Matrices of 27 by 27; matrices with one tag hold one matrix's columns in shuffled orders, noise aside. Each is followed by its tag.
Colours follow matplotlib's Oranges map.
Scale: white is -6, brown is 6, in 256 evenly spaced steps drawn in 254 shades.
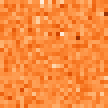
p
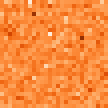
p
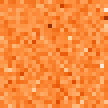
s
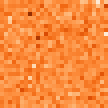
p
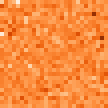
p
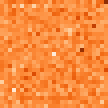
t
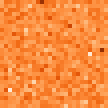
t
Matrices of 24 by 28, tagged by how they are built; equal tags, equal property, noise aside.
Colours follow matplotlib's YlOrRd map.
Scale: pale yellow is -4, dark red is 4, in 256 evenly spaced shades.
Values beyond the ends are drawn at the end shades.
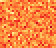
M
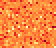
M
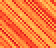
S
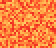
M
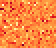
M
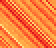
S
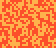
M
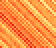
S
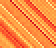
S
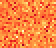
M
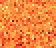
M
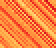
S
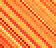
S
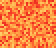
M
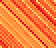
S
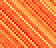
S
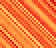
S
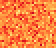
M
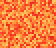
M
